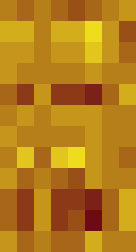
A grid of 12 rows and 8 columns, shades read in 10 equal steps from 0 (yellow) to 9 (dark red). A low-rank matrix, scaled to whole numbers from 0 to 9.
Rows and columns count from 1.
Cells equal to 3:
22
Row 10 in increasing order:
2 3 5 5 7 7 7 8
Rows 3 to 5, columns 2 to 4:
3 4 3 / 4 4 4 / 7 3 7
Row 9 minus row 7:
0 1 0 1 2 0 0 0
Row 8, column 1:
4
